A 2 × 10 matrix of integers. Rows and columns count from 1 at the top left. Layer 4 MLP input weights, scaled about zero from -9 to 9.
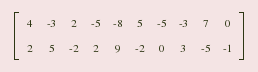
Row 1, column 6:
5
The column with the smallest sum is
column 7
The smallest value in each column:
2 -3 -2 -5 -8 -2 -5 -3 -5 -1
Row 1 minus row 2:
2 -8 4 -7 -17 7 -5 -6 12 1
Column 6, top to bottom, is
5 -2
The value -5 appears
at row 1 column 4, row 1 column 7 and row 2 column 9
